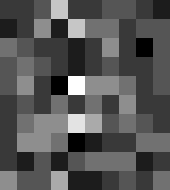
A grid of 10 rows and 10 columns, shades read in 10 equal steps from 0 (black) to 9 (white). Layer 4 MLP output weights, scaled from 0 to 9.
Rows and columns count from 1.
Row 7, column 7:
3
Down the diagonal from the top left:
2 2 2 2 9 4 3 2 1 4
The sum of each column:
26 32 33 32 34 31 33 31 21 27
